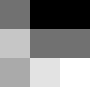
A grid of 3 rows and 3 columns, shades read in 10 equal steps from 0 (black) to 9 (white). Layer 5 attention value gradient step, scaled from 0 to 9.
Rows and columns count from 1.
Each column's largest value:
7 8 9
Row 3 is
6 8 9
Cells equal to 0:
2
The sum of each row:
4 15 23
